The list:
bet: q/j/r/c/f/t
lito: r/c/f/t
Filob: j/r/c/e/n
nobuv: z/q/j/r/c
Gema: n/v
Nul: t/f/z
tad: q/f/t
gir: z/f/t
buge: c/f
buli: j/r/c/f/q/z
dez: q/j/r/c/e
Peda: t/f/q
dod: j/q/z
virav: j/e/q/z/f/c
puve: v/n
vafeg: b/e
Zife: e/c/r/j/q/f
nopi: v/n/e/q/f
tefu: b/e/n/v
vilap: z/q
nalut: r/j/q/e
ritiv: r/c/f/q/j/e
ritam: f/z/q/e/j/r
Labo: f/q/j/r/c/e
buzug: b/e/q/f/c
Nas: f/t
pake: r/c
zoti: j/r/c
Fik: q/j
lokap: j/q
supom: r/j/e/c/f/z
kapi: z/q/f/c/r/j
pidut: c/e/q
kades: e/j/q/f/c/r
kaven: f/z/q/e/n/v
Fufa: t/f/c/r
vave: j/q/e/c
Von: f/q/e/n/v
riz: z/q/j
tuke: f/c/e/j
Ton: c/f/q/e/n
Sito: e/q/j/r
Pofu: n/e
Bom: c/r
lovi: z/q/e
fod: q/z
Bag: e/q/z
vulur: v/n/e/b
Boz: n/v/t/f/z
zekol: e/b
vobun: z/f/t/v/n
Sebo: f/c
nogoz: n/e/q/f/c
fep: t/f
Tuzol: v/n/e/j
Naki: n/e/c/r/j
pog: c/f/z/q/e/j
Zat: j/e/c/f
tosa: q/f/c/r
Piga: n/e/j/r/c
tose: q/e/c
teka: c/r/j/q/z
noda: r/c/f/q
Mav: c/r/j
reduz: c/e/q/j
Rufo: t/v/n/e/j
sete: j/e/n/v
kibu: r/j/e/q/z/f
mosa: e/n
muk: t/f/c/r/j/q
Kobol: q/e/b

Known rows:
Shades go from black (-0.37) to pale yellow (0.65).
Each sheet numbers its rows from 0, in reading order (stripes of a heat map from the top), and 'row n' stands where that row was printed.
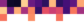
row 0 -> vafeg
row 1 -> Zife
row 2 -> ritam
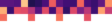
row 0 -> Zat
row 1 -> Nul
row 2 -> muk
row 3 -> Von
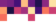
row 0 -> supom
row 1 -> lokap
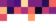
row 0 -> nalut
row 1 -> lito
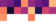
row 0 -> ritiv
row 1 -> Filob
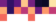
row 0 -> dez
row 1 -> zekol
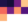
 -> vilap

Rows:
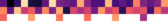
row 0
Kobol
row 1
lovi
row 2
buli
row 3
mosa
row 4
tuke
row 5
Tuzol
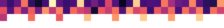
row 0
Rufo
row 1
Bag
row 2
kades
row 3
Sebo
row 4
tose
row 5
pog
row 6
Naki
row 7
pidut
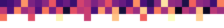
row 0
kaven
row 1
Boz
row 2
buge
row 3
Gema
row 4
teka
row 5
dod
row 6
Bom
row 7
Mav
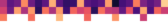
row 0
Pofu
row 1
bet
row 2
reduz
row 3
Labo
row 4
gir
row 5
sete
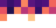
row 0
tosa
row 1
Ton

